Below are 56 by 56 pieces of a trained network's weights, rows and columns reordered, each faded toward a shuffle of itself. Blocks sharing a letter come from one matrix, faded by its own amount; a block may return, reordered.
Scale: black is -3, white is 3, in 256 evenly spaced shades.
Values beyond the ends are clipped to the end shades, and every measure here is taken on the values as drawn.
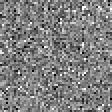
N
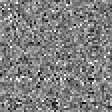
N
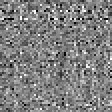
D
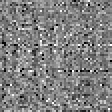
D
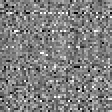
D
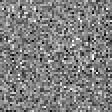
N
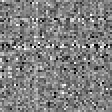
D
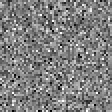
N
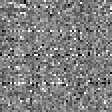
D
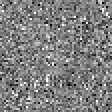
N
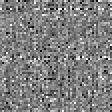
D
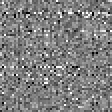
D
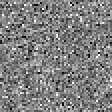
N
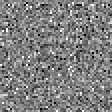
N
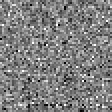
N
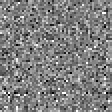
N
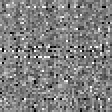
D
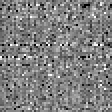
D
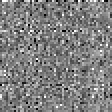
D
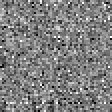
N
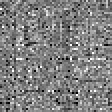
D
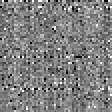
D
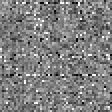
D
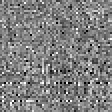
D
